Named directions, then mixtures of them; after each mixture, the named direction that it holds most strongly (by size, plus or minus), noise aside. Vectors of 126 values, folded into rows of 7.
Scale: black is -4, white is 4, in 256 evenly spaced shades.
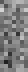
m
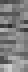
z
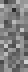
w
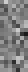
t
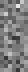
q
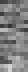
z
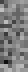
m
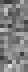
z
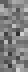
m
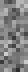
w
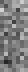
m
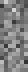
w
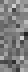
t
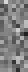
t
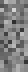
w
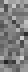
t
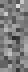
q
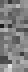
z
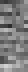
z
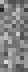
m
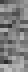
z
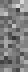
q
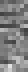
z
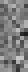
t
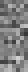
t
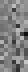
t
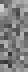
m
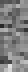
z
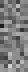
q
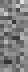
q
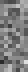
q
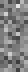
q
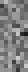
t
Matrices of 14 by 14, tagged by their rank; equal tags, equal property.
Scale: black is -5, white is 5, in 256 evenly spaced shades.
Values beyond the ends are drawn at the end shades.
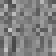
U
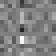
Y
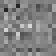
U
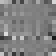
Y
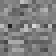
U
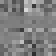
U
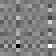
Y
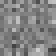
U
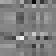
Y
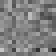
U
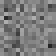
U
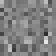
U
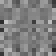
Y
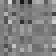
Y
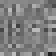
U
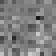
U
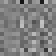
Y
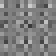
Y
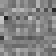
U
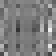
Y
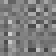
Y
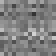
U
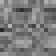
U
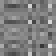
Y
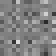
Y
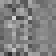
U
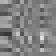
Y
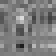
Y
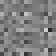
Y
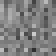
U
